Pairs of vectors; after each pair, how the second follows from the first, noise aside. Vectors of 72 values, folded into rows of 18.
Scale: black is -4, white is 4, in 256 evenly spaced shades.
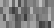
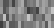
wrapped around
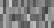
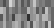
sign-scrambled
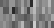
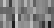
wrapped around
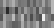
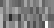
wrapped around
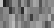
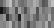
wrapped around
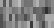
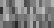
wrapped around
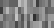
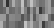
wrapped around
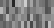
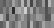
wrapped around
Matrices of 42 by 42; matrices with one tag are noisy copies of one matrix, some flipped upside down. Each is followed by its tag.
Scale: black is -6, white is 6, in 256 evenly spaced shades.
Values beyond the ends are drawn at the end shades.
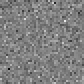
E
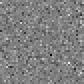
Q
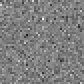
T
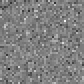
E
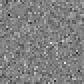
E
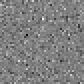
T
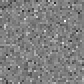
E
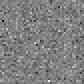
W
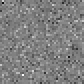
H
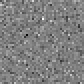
T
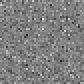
T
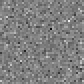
Q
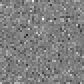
T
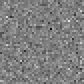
Q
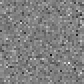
Q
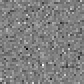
T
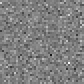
Q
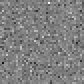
W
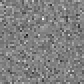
T
